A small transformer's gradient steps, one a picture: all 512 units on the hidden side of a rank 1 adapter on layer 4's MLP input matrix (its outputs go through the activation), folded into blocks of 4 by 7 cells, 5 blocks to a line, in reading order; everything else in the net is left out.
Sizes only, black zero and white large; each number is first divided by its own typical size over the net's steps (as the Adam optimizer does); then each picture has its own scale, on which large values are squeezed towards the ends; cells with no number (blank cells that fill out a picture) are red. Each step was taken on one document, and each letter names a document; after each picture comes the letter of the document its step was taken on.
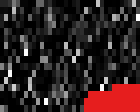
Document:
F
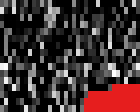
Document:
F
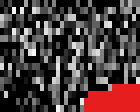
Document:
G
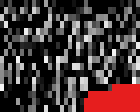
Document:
G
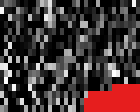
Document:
F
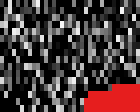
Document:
G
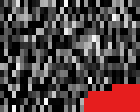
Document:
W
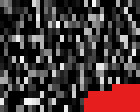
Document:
W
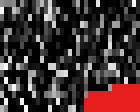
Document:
F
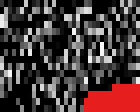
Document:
G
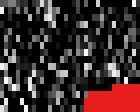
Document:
F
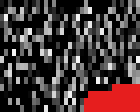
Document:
G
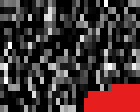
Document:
F
